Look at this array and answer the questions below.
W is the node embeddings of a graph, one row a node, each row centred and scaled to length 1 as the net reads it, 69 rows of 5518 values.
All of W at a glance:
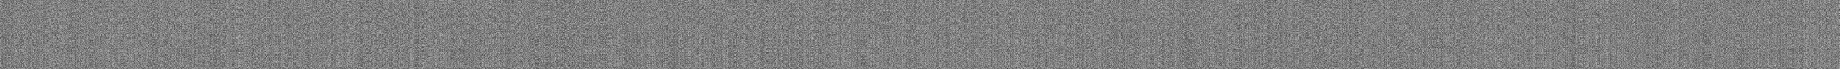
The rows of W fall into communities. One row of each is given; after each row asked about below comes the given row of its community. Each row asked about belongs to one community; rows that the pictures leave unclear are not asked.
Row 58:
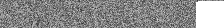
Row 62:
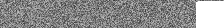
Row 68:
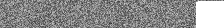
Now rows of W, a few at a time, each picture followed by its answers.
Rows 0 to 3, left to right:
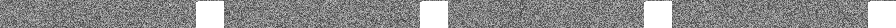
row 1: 58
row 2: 58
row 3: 62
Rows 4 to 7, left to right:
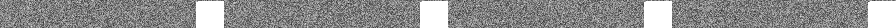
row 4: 58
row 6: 58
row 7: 62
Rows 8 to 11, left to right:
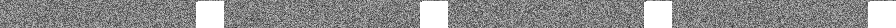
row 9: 68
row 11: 58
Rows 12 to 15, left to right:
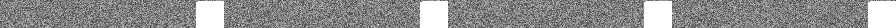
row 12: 58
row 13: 68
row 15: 58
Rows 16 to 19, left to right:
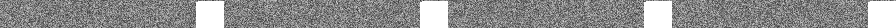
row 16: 58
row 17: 68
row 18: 58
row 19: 62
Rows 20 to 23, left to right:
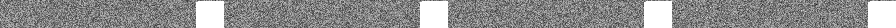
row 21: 68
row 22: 62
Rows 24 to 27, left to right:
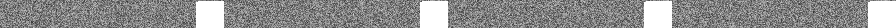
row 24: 68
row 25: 58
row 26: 58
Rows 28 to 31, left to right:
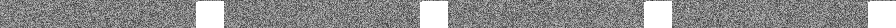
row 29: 58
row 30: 62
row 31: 68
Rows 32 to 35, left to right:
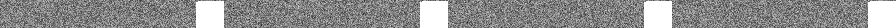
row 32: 62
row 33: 68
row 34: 62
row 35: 62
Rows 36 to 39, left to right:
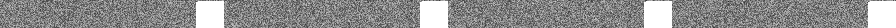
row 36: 62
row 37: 58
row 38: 58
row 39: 62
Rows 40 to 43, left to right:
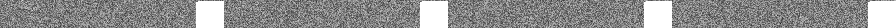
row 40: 62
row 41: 62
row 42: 62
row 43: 62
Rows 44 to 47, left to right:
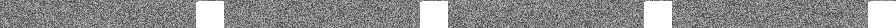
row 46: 68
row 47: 62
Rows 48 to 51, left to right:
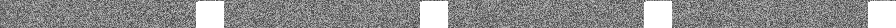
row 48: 68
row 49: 68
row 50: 68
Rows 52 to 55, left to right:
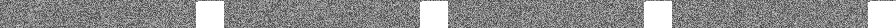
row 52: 62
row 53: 68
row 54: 58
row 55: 62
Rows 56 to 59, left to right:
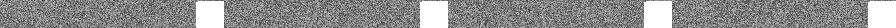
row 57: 62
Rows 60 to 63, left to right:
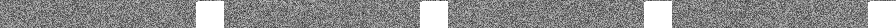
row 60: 58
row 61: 68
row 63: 62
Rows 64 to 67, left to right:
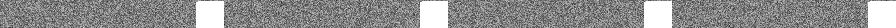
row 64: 62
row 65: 62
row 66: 62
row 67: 58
